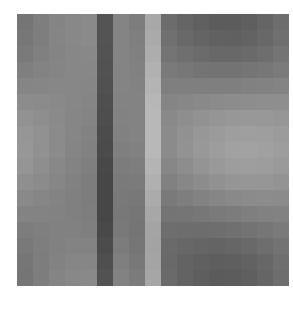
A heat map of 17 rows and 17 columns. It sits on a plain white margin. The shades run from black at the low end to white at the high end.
Odd lines: columns 6 and 9. Calmest part: middle right. Histogram: bell-shaped.
